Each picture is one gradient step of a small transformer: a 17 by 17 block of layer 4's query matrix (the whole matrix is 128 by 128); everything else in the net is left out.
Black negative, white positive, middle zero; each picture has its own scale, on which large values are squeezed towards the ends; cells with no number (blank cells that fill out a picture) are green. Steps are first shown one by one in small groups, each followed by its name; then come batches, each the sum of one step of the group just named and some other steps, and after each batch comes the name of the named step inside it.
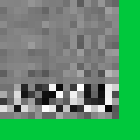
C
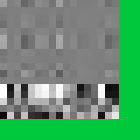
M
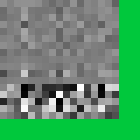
C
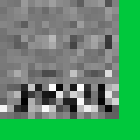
C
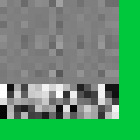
M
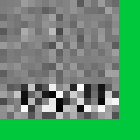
C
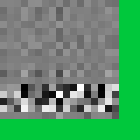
C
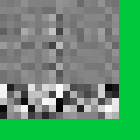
M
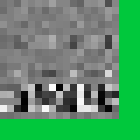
C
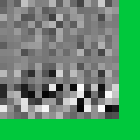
C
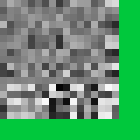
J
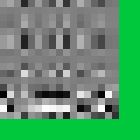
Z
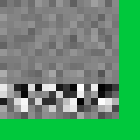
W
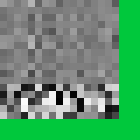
J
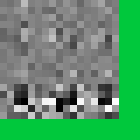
Z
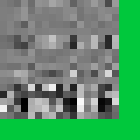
Z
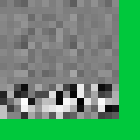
W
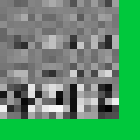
Z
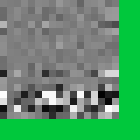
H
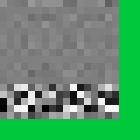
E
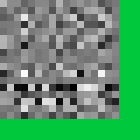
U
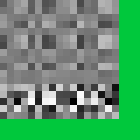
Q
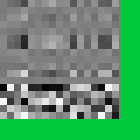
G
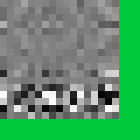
H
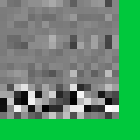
E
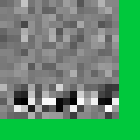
Q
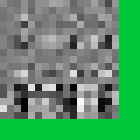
U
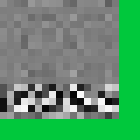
E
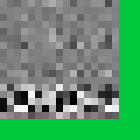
E
